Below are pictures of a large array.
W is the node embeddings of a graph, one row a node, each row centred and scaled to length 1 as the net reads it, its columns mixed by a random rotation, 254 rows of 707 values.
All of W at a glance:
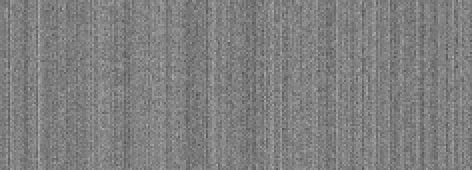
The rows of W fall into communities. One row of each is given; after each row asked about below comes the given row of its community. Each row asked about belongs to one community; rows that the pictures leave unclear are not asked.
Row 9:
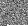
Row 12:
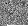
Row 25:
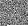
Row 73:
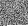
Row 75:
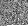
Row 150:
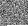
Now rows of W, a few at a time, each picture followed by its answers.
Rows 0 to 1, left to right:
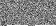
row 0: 9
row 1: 12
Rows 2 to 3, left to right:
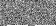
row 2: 73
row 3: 150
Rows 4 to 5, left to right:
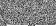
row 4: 12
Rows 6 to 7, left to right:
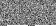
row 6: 9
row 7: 9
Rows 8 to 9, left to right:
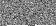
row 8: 150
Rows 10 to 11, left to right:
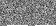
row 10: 12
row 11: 12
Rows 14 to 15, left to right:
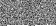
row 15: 25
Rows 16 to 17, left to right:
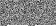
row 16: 25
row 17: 25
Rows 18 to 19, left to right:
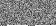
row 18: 9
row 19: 75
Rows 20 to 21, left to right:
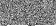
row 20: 25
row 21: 73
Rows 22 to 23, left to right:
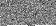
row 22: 25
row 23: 9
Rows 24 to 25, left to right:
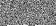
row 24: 9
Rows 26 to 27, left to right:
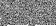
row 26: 73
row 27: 25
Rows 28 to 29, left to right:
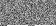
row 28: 73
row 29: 75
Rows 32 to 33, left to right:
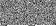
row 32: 25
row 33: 25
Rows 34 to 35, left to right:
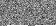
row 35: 73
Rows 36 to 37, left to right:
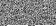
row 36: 73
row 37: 73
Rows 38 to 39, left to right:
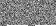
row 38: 9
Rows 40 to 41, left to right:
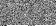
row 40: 9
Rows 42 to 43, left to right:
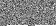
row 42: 9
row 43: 12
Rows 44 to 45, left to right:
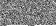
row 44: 150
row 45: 75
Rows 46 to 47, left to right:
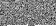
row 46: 73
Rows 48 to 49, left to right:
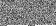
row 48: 73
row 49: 9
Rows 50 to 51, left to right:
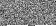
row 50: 73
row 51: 9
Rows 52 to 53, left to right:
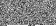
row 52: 12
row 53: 73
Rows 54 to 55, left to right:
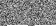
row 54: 9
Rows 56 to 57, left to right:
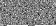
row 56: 150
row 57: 75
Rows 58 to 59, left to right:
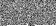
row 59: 9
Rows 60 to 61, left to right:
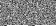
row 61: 9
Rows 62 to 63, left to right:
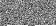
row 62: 73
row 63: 75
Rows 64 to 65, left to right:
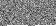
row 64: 150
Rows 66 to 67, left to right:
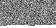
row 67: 9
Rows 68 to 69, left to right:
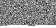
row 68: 75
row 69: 25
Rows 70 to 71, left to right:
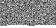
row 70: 9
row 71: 150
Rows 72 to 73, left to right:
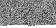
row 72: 25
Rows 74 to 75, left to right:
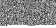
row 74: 25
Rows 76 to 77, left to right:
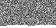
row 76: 9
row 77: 12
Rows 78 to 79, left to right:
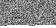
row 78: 73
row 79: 25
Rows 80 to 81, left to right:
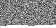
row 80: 75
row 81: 75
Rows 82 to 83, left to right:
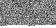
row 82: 12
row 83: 73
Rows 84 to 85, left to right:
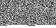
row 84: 12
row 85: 12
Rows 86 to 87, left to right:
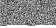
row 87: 25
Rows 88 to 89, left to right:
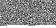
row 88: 25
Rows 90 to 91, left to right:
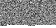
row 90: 9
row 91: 9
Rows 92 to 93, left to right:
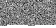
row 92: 9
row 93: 73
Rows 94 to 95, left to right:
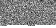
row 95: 12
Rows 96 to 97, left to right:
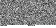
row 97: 12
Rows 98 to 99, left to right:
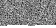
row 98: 73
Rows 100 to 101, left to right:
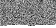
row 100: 73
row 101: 73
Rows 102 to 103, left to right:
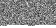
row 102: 75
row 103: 9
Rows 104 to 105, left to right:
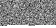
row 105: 25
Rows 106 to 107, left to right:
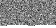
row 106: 25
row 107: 150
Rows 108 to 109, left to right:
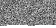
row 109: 73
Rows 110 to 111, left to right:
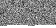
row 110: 12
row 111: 150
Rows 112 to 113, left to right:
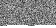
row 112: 12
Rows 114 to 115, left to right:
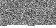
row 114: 150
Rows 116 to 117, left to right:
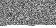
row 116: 75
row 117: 150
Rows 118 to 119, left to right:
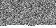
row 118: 75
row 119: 75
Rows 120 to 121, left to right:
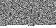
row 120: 75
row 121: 75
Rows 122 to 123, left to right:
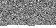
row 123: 12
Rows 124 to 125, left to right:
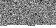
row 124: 150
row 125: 9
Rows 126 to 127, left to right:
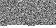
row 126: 25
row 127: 75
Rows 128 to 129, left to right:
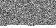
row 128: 150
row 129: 73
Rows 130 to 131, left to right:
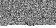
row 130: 25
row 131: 73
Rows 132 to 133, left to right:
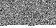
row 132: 73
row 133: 75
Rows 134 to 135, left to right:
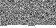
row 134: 73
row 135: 150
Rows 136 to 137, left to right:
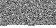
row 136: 150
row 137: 25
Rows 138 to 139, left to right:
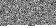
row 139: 9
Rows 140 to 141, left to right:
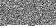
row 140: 73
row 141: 9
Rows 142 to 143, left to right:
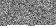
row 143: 73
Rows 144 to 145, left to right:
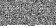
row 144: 73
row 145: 150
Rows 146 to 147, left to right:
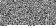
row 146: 150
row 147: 73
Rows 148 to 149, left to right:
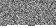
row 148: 9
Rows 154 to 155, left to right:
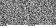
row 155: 150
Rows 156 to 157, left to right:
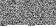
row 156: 9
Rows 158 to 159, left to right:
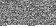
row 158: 12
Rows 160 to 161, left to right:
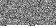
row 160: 150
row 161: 25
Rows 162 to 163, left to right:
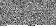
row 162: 12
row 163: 9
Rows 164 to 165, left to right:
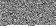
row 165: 12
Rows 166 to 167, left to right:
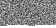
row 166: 9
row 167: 9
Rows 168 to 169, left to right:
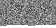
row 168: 75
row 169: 75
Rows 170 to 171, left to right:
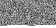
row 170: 25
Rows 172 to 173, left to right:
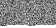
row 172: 9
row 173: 73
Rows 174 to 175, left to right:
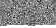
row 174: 12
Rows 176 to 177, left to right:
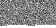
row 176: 12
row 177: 9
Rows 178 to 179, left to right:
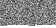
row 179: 9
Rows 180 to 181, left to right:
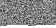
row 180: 150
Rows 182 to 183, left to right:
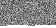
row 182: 12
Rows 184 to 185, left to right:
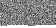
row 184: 25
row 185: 73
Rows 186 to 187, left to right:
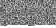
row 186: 73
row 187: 12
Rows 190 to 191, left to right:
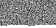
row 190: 25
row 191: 12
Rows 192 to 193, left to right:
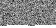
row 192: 9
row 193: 9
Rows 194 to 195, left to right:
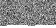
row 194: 150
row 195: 150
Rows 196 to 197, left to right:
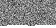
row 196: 25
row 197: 73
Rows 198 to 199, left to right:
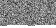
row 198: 150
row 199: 12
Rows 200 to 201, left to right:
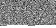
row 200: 12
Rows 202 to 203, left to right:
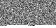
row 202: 75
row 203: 9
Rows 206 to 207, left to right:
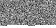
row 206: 25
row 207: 73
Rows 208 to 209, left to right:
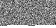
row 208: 73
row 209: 150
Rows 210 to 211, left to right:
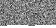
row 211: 9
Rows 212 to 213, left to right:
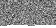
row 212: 75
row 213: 12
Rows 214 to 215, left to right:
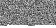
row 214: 25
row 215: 150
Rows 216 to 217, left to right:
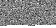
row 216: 73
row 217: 9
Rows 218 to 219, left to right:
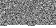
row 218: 9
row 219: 12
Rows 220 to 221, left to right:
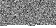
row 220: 150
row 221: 25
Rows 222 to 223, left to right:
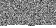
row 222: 9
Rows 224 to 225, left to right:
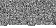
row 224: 25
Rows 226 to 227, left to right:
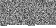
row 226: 25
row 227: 12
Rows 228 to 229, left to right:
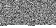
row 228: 73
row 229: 9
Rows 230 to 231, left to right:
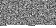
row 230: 12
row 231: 150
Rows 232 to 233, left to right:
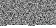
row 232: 75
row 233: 9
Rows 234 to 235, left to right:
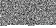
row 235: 75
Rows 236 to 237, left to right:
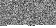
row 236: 12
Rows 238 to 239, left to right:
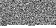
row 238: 9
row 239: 25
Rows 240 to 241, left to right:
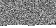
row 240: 73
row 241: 75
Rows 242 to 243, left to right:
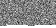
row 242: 12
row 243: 75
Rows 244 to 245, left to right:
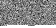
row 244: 12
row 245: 150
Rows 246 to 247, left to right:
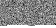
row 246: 25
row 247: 150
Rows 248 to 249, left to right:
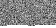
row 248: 73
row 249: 73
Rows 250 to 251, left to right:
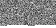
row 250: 25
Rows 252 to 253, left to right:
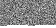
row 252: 150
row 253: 73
